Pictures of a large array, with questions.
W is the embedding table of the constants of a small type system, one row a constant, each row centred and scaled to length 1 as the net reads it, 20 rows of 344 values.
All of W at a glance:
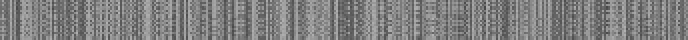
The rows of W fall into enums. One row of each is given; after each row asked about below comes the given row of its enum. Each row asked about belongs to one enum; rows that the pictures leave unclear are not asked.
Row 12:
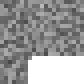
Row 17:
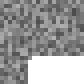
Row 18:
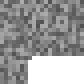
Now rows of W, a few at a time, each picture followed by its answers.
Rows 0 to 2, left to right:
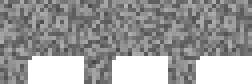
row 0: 18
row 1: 12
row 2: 18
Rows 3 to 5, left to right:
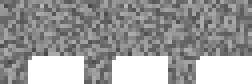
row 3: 12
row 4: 12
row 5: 18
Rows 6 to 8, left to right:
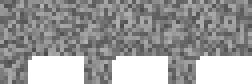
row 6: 12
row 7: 18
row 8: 18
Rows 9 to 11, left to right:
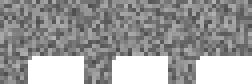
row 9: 17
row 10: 12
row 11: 18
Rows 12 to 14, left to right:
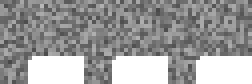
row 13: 17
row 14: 18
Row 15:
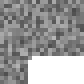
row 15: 17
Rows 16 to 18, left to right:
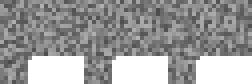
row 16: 12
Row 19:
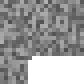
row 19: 18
